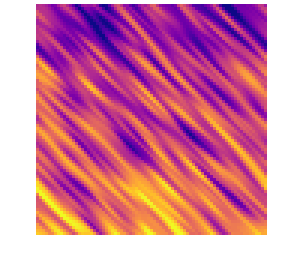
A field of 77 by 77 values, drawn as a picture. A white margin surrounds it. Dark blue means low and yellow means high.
Histogram: bell-shaped. Slope: up to the bottom. Ninth with the highest average: bottom middle. Grain: diagonal, down to the right.
